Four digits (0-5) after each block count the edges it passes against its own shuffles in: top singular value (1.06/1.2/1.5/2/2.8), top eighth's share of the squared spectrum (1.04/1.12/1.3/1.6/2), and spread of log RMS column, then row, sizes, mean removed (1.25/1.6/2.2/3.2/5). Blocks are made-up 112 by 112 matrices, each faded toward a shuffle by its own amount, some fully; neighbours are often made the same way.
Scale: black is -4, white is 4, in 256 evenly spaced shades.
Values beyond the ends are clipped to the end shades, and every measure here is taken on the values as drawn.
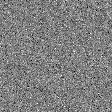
0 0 0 0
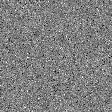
0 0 0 0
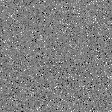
3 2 1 0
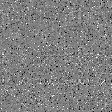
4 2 0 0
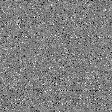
1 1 0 2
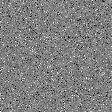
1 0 0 0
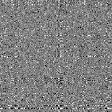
4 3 2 3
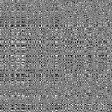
5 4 3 4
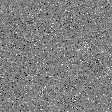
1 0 0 0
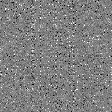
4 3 2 1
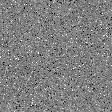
0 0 0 0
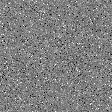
1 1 0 0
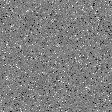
0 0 0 0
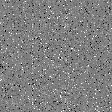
3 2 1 0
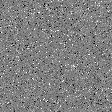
1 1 0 0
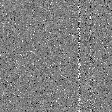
2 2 2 0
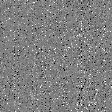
2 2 2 1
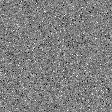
2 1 0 0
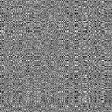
5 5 3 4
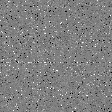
2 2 1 1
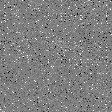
2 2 1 1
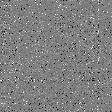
2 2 1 1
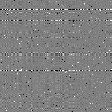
5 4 2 3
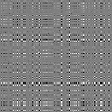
5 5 4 4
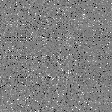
4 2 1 1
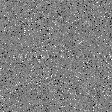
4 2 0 1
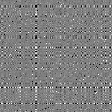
5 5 3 3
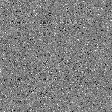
3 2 0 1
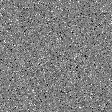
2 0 0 0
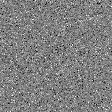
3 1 0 0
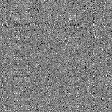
4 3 2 1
